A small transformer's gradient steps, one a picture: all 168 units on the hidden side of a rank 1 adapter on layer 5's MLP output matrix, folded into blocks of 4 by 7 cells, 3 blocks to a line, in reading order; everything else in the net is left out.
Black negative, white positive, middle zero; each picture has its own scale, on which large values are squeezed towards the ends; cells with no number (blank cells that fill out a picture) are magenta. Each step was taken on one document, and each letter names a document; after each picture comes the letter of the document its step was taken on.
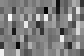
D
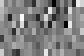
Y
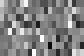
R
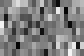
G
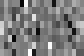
R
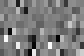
G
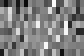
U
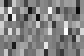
U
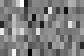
R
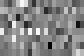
R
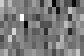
Y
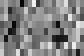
G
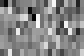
U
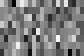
G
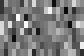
R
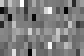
R
